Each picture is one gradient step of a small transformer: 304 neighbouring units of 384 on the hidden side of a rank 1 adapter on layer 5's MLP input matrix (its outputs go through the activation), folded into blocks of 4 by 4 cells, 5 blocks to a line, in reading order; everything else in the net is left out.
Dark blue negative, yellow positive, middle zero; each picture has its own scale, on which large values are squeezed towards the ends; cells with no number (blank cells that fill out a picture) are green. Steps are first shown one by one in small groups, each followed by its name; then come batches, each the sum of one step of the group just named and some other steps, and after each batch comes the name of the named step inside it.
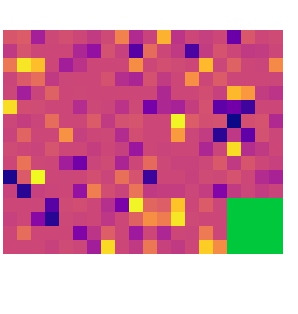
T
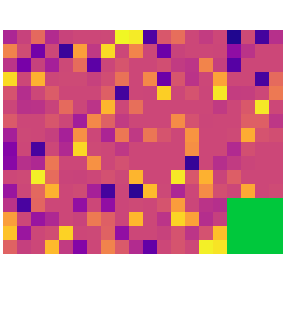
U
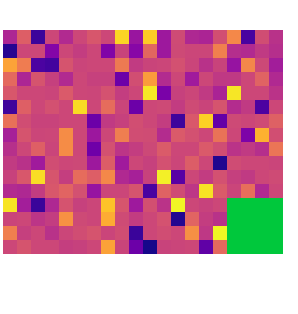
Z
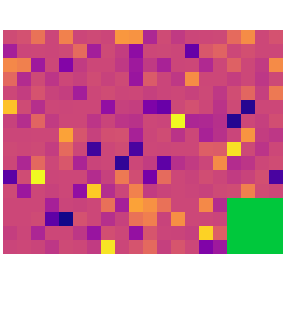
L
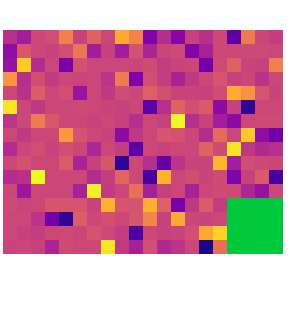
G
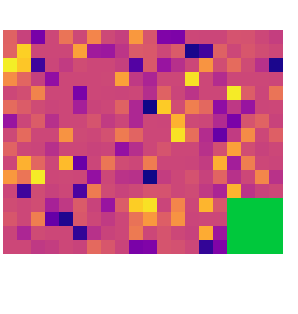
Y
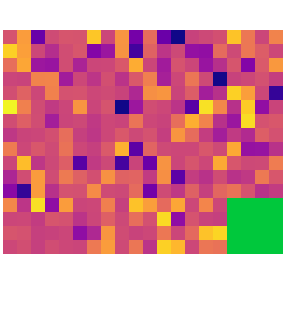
Z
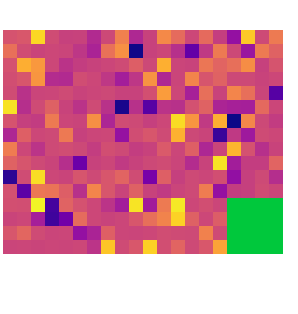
T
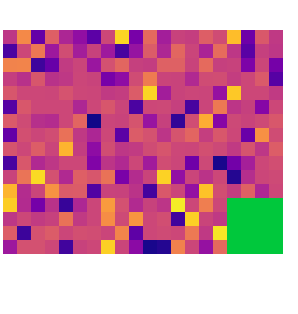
Z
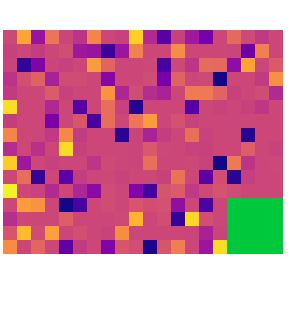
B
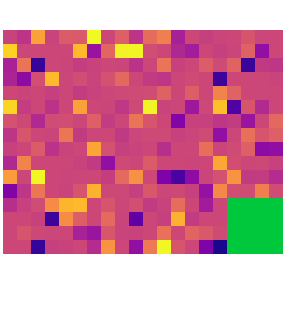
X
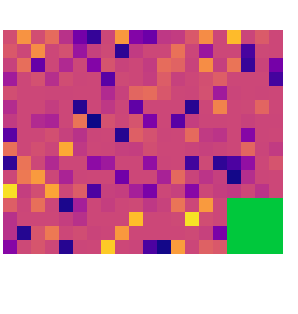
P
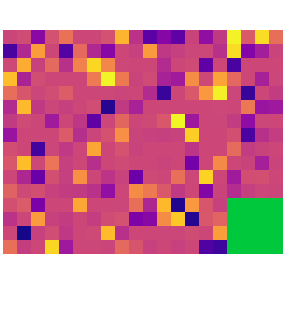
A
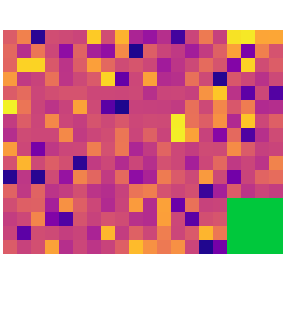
A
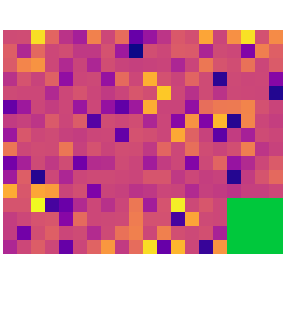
P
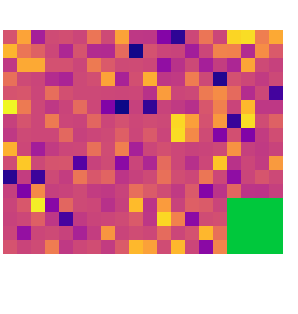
A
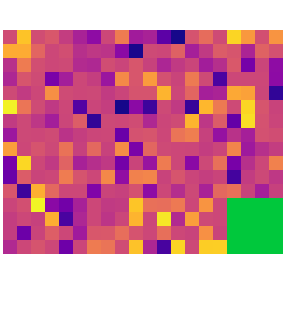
P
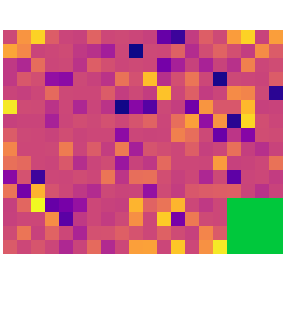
B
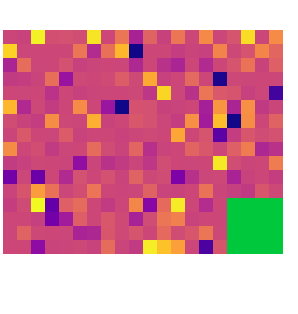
X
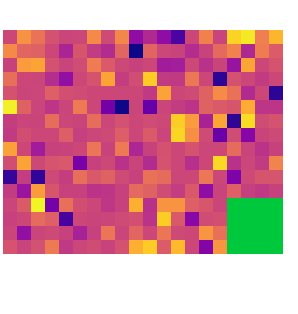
A
